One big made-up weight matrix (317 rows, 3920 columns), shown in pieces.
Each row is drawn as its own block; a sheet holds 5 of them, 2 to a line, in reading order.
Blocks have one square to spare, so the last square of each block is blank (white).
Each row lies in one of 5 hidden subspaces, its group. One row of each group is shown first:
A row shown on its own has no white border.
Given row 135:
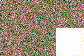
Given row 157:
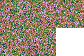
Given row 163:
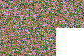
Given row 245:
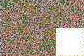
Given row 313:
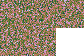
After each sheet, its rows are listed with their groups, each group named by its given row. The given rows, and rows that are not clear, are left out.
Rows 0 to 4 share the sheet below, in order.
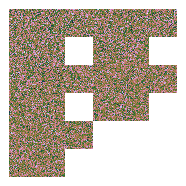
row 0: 313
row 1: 163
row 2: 157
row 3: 245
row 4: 163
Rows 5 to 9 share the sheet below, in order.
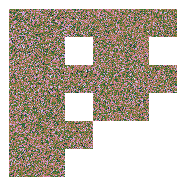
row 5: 135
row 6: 245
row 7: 163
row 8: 313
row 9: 135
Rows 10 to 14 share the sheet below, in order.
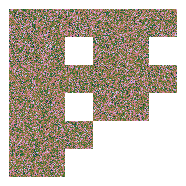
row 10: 245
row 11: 135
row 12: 245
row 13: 163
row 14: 157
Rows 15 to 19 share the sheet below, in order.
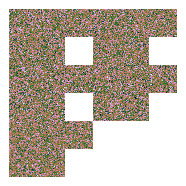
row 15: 313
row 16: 313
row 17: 135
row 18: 163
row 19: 157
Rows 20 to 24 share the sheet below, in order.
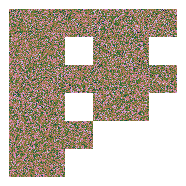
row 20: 163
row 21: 313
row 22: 163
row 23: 163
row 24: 157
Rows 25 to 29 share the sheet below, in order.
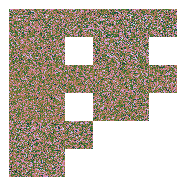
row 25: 157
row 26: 157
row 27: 163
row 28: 135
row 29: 157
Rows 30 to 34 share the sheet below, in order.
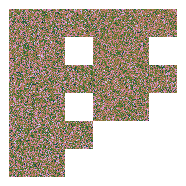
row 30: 163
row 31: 313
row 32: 157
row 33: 135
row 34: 313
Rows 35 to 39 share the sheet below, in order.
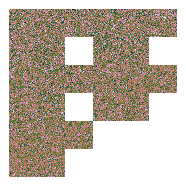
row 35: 135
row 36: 163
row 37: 163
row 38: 245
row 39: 157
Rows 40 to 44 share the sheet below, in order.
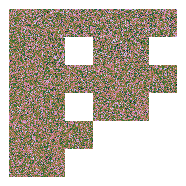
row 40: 163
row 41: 163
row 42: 163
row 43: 245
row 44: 245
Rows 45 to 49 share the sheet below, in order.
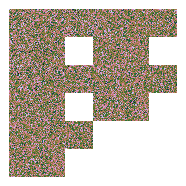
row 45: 135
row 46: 163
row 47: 157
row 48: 245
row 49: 245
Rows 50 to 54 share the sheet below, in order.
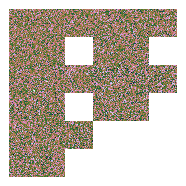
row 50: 313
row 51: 135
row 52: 163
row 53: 157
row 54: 245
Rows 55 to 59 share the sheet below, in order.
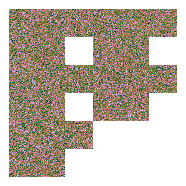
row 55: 135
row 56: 163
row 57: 245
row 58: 163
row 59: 135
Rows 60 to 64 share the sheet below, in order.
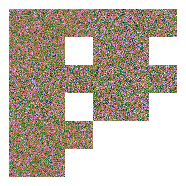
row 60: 157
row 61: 313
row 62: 245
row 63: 163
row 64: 135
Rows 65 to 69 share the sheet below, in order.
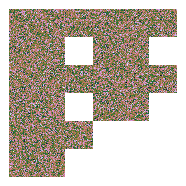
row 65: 135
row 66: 135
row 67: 245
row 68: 135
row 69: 163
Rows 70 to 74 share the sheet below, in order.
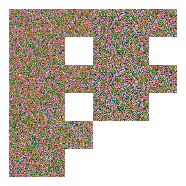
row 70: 313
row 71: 313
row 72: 157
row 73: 313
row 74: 245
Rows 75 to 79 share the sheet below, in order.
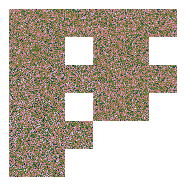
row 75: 135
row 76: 313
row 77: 135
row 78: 313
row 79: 313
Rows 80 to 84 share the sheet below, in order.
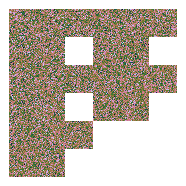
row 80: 135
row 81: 163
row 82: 135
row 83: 245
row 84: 313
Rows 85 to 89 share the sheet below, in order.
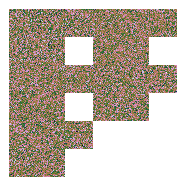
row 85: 313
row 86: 135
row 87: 163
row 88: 157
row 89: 135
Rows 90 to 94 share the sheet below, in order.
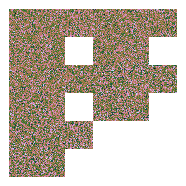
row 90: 245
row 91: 135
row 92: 245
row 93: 157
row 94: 245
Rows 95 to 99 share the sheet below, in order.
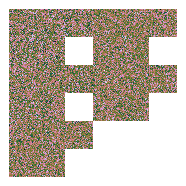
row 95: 163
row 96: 245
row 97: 245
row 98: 135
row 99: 313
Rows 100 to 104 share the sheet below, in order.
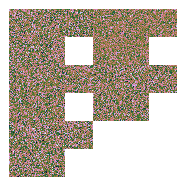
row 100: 245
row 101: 157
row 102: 163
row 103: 313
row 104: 163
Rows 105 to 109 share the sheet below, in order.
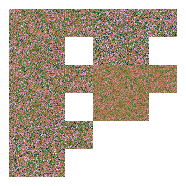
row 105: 135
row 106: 135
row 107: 135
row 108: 135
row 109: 163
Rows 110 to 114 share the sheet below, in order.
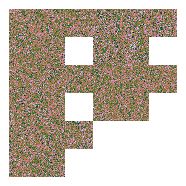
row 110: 135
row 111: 245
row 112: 245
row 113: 163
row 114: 135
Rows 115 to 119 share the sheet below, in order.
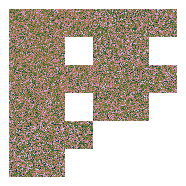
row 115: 135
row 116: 313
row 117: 245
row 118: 157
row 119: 157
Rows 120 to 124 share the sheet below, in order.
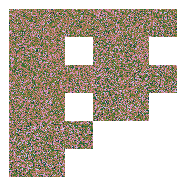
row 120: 245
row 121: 245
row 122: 245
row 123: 135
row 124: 157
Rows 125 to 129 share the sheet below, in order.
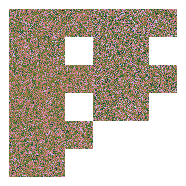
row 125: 163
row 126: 313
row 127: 245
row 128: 135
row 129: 163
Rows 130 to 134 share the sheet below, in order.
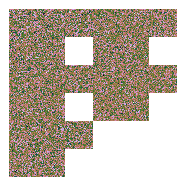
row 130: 157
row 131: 245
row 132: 157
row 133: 157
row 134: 157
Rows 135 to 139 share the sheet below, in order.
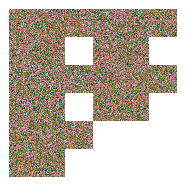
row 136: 135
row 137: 313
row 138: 313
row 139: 163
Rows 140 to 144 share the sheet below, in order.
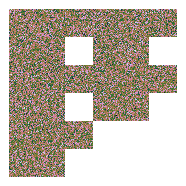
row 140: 135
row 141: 135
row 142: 313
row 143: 313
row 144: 313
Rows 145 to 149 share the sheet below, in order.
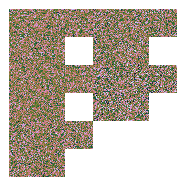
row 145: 157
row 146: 135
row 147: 135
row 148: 135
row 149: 135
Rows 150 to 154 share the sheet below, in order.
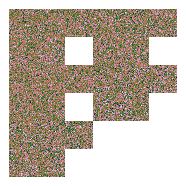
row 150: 163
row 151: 313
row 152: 313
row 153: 245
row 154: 163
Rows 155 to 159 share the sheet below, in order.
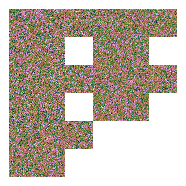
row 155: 135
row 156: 313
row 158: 163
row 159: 157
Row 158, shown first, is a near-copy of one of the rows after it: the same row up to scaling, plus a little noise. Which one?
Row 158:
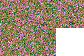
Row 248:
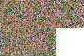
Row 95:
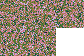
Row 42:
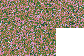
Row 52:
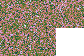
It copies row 42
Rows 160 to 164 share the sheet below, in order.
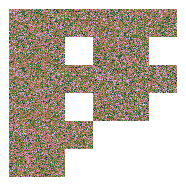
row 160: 135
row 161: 157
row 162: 135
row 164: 163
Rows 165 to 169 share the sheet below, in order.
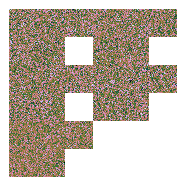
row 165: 135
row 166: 157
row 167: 245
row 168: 163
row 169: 163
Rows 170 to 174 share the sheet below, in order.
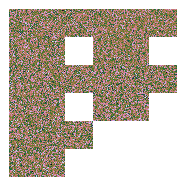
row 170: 163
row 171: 313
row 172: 313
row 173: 157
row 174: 313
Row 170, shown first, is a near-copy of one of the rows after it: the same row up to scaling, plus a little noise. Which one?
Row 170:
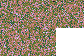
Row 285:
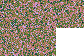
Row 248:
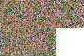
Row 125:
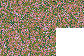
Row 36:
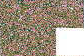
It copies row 125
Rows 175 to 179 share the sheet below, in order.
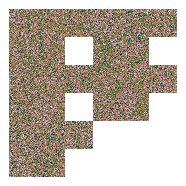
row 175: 163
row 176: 163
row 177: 135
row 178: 245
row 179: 135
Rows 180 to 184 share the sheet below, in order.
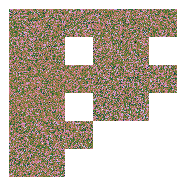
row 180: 157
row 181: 163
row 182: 157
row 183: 157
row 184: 135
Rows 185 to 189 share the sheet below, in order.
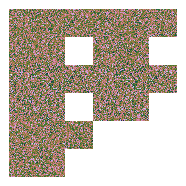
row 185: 313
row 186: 135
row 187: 313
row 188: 313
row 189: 245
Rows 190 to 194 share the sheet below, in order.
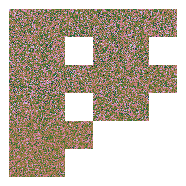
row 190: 245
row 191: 245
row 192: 163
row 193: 157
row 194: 157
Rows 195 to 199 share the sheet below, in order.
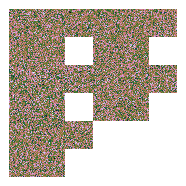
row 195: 157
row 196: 245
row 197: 163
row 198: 135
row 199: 313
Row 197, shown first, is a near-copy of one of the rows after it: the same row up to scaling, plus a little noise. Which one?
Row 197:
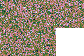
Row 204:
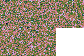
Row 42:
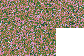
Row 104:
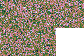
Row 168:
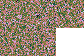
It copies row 104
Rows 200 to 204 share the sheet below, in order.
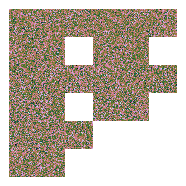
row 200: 163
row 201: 245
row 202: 245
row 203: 245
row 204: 163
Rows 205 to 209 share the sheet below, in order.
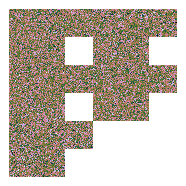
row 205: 313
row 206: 157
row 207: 157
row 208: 157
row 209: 135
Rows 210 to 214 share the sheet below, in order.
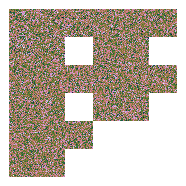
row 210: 135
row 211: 163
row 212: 245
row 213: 163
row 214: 157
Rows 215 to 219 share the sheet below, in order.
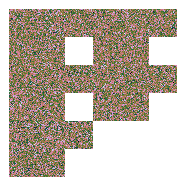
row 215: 313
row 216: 157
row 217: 163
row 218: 157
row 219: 157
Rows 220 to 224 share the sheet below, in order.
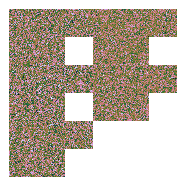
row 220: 313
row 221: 163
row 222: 163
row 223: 157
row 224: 163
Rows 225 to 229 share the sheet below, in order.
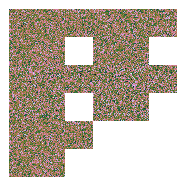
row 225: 135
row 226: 135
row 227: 163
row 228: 313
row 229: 135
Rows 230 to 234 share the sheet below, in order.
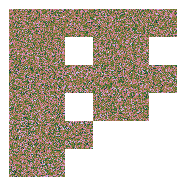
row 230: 157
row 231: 313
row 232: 163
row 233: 157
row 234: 157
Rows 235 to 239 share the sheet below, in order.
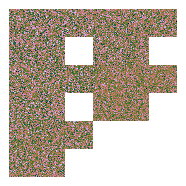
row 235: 157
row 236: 245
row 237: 245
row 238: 313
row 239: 313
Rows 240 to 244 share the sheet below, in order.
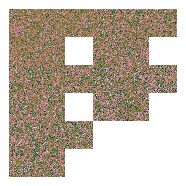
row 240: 157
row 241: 157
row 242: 313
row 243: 135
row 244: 157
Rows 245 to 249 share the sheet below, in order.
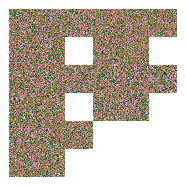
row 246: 157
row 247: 157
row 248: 163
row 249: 313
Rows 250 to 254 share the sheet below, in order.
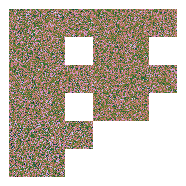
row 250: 157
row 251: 245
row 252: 245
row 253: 163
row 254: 313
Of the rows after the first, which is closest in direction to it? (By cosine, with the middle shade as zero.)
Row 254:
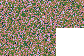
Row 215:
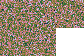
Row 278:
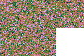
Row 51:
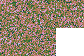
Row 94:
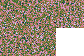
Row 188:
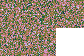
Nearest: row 215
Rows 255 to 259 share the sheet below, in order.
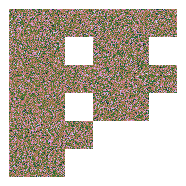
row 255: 313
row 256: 313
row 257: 157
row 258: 135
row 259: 313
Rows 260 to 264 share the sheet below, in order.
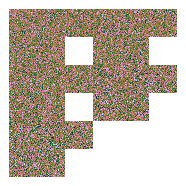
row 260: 245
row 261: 163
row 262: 245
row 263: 135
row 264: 313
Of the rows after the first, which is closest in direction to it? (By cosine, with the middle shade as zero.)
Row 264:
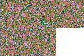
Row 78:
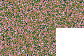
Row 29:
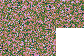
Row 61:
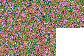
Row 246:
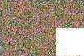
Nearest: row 61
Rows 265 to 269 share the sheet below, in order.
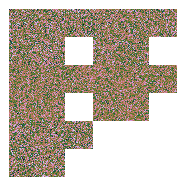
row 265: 135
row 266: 135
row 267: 163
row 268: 135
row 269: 135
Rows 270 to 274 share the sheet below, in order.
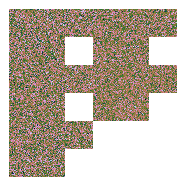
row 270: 163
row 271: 157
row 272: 157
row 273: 135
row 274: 157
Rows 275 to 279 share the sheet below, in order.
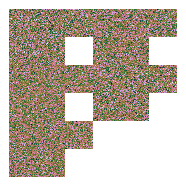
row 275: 313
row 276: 157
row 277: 157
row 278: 135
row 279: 245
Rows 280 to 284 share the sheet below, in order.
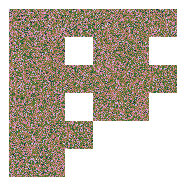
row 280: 157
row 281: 135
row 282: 157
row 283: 245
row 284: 245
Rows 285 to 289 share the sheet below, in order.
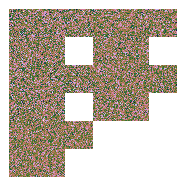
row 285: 163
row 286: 157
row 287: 135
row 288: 245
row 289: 313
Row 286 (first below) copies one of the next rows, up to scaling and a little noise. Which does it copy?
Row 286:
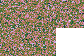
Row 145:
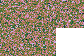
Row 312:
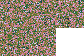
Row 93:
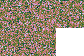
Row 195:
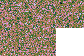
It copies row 145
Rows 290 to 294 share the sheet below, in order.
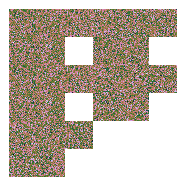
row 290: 245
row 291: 163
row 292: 245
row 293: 135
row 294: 245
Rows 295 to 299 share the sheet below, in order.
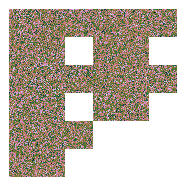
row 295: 157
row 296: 157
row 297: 163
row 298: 157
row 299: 157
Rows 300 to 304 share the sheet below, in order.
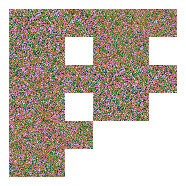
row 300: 313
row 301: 313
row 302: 135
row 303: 313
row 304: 163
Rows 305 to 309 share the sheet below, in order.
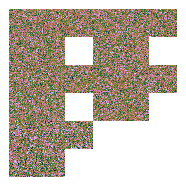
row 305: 245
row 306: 245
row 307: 313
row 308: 135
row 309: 163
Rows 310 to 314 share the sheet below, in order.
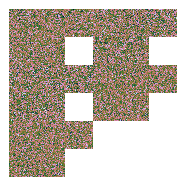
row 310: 157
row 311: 157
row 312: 157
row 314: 157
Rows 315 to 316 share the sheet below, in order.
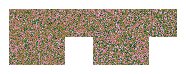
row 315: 163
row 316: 245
